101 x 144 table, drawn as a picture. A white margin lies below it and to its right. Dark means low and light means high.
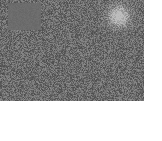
In the top left lies a patch that is calmer than the rest. No row or column stands out. A single bump stands in the top right. The top right is the ninth with the highest average.
